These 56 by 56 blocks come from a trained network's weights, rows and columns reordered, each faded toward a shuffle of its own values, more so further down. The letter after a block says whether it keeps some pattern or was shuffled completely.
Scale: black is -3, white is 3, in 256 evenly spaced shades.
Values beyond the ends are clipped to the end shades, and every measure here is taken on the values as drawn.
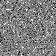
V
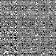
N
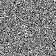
V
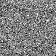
V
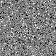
V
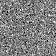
V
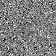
V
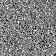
V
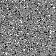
V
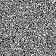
V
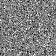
V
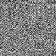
N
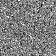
V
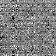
N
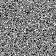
V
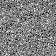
V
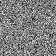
V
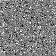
V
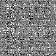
N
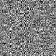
N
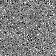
V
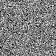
V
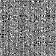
N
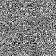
N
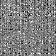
N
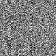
N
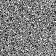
V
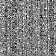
N
